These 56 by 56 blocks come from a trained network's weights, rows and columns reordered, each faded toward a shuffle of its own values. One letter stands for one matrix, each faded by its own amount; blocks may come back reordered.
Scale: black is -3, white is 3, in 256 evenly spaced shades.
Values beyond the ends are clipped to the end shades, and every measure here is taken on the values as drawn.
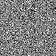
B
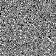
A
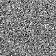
A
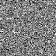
A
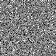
A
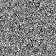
B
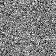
B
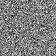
A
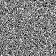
B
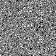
A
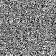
B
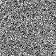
A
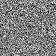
A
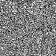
B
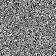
A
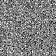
B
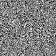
B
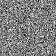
B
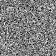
B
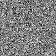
A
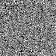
B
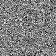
B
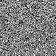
A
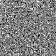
A
